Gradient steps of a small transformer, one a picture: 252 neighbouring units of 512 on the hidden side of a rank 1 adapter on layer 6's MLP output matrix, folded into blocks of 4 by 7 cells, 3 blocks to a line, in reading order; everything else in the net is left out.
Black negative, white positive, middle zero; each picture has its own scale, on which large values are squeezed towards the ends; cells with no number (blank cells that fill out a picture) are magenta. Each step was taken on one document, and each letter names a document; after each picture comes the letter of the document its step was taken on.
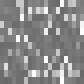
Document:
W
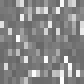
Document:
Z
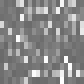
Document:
Z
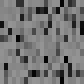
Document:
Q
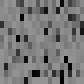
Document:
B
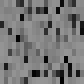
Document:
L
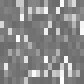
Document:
W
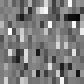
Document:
L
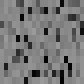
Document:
B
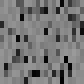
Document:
B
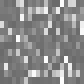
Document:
Q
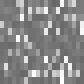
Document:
W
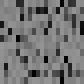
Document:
Q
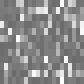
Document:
Q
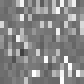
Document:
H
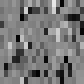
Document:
Z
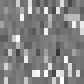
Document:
L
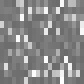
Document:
W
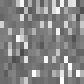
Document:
Z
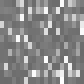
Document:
W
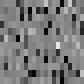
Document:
Q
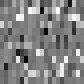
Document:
H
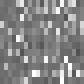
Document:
Z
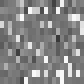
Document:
H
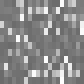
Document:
W
